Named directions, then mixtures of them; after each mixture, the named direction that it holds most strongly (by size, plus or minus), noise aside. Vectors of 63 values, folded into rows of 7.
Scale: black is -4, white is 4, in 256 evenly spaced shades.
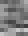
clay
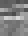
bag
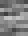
bag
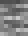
bag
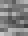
clay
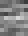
bag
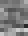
clay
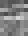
bag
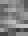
clay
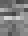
bag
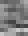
clay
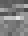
bag
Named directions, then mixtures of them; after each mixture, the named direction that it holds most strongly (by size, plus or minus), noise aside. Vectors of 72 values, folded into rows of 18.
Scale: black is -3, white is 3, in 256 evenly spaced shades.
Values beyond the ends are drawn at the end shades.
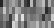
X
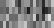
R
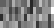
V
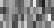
R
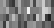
R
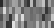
X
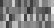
V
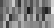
R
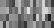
R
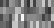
X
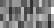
V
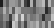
X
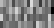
V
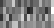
V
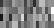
V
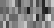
R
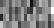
V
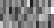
V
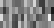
V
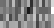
V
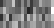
V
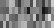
R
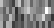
X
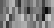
R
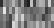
X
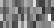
R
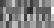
V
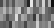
X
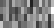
V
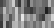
X
